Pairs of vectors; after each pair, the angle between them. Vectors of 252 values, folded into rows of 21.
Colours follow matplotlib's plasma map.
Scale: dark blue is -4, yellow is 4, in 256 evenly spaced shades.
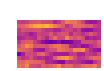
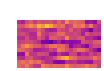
nearly parallel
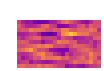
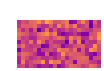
partly opposed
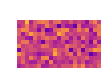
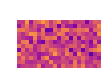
nearly parallel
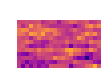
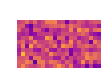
partly opposed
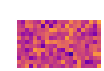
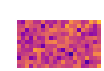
nearly parallel
